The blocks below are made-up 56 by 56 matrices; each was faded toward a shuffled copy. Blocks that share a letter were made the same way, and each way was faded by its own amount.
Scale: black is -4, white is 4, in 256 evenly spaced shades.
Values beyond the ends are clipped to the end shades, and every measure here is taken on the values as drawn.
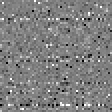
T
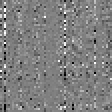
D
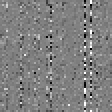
D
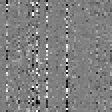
D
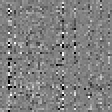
D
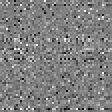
T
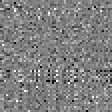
T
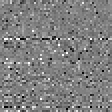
T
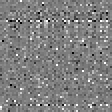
T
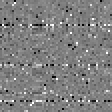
T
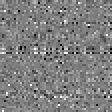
T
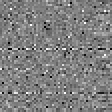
T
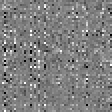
D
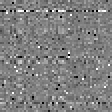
T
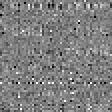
T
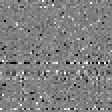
T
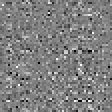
T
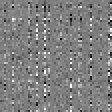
D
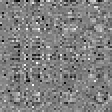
T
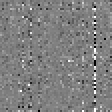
D
